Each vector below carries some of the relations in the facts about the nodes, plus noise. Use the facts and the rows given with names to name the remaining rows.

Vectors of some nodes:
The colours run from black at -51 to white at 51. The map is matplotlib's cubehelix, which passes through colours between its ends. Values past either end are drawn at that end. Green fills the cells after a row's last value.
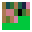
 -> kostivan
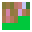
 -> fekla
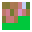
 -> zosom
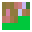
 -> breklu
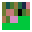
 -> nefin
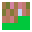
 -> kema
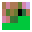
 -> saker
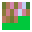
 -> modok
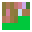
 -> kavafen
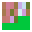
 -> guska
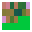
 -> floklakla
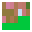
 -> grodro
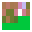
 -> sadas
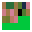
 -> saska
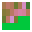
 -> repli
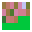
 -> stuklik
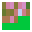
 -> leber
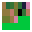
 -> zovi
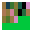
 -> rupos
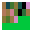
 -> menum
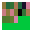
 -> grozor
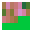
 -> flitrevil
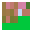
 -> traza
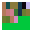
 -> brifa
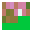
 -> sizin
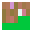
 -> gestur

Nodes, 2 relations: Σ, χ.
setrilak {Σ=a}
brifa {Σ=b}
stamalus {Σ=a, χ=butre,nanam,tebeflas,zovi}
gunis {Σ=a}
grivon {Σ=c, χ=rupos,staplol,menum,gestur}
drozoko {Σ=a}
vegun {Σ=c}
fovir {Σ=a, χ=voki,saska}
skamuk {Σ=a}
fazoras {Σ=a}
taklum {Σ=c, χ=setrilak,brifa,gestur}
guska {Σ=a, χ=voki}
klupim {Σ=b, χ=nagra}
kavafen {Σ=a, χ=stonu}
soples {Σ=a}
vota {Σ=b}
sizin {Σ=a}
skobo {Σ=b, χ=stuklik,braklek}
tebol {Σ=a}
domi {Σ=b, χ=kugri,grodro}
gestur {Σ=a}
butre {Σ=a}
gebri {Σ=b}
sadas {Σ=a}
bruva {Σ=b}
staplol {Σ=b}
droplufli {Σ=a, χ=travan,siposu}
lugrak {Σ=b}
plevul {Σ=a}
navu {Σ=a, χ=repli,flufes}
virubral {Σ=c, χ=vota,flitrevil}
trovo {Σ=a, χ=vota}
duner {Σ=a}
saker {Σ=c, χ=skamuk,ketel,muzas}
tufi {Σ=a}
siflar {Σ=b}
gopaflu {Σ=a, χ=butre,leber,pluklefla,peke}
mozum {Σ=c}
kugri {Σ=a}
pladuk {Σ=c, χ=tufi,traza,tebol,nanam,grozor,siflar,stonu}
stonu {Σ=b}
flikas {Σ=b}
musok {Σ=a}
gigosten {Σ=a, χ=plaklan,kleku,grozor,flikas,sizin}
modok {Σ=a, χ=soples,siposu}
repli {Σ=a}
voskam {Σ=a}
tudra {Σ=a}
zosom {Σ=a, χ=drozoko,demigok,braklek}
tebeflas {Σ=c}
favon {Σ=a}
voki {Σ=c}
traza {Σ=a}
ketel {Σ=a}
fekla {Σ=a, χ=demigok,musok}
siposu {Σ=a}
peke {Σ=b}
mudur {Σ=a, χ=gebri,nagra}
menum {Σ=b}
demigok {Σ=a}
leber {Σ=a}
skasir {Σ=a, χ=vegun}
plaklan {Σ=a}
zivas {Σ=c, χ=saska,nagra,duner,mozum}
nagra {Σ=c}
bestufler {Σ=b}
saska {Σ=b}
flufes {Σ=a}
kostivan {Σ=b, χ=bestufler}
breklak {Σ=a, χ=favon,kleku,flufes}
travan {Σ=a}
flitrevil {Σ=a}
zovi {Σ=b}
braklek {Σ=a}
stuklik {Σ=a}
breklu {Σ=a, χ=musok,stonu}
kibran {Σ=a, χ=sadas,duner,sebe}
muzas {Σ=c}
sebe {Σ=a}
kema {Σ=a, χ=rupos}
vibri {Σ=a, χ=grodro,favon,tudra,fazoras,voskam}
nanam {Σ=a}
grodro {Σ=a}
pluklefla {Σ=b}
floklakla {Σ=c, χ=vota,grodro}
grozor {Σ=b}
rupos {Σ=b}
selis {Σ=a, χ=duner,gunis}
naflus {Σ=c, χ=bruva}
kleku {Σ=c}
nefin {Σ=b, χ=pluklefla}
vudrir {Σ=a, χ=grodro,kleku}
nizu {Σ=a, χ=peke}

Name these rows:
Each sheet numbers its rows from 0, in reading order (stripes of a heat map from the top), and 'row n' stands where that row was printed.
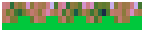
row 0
zivas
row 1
drozoko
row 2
mozum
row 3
tebeflas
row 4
demigok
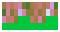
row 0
trovo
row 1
breklak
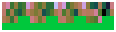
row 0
kleku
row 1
grivon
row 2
voki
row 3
stonu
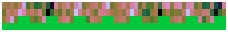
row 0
navu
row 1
bestufler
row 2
stamalus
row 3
braklek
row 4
plevul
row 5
vegun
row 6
butre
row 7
domi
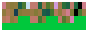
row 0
taklum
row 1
pladuk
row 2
vota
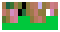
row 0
gebri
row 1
setrilak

